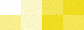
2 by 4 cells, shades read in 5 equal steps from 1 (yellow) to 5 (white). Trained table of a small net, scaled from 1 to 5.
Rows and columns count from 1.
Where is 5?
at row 1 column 1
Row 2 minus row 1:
-2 0 -1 1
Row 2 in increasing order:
1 2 3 4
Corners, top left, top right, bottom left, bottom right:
5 1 3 2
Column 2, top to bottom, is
4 4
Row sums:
12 10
